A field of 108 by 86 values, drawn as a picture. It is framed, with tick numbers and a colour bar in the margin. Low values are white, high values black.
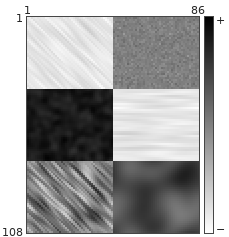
The table splits into 3 rows of 2 panels. Panel 1,1: very low, slanting down to the right, faint in contrast. Panel 1,2: middling, fine-grained, faint in contrast. Panel 2,1: very high, blotchy, faint in contrast. Panel 2,2: very low, streaked across, faint in contrast. Panel 3,1: middling, slanting down to the right, strong in contrast. Panel 3,2: high, smooth.
